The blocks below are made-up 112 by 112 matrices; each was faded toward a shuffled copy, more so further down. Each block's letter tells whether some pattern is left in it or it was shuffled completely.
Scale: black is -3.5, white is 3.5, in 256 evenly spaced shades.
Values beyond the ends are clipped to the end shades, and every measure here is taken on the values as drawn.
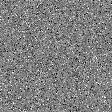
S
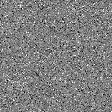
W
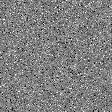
S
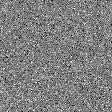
S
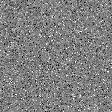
W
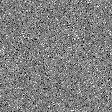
S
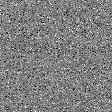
W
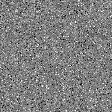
W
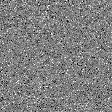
W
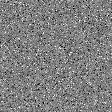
S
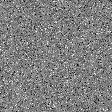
S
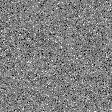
W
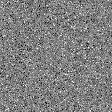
W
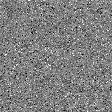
W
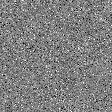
S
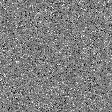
W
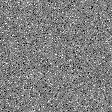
S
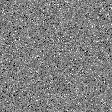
W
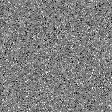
W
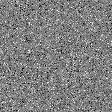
S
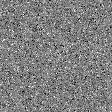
S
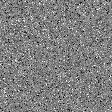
S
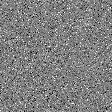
W
